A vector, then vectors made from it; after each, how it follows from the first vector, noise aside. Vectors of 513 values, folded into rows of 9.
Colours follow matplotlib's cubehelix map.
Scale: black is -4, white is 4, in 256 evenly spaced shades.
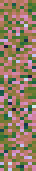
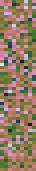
reversed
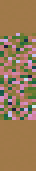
partly zeroed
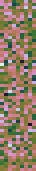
reversed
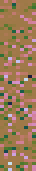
partly zeroed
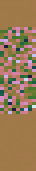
partly zeroed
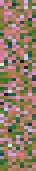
reversed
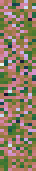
reversed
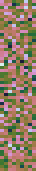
reversed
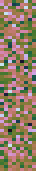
reversed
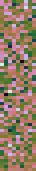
reversed
